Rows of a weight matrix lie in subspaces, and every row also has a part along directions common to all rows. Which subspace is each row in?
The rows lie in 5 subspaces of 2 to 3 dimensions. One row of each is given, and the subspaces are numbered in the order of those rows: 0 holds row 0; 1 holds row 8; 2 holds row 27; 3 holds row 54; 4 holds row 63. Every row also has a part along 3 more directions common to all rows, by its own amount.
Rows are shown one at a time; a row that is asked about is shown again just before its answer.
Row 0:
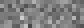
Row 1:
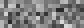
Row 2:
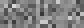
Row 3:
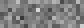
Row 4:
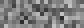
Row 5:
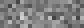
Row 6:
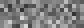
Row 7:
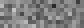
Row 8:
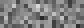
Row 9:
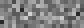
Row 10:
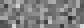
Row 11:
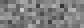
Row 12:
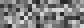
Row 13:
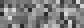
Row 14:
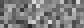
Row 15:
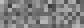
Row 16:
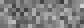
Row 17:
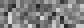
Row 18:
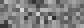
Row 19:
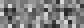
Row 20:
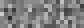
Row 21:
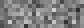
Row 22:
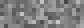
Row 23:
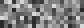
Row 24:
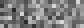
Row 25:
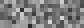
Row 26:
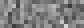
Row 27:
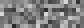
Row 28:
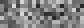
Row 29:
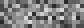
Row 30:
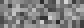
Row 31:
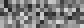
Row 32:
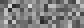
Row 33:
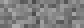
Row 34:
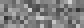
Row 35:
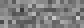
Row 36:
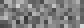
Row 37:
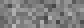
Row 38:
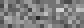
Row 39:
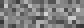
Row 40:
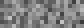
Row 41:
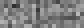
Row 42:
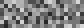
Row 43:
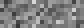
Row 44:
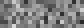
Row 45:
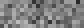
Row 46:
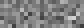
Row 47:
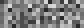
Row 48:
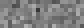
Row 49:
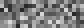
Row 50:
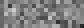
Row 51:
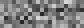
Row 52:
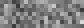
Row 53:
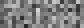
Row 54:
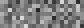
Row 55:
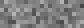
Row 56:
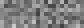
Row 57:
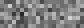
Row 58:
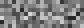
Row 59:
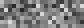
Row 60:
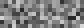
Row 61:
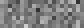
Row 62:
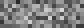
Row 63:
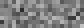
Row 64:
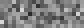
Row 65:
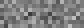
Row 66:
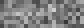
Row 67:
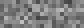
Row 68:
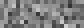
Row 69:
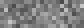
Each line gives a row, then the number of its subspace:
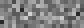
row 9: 4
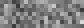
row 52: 2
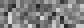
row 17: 1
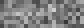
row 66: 3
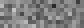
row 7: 2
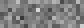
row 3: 3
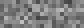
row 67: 1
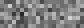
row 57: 0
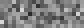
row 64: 4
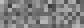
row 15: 3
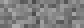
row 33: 0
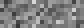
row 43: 0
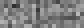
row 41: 3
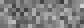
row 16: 0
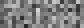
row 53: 3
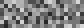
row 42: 4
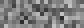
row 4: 1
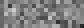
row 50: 2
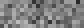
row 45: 2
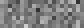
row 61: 3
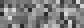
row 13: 2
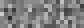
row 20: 2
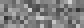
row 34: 1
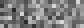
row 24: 2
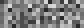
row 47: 3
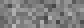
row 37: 2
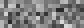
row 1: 1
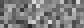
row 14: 2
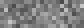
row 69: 0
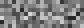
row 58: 4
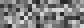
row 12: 1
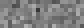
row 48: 3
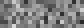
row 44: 2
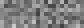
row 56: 3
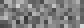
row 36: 4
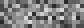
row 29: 1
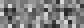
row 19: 2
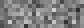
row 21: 3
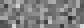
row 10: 4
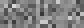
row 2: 3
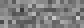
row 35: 4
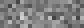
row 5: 0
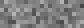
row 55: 0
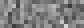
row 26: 1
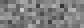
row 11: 0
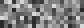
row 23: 4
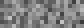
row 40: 2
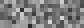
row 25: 0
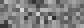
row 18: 4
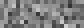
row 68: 1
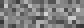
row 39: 1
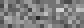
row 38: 1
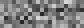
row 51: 1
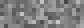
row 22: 2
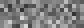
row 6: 0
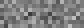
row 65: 4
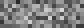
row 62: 1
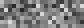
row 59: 0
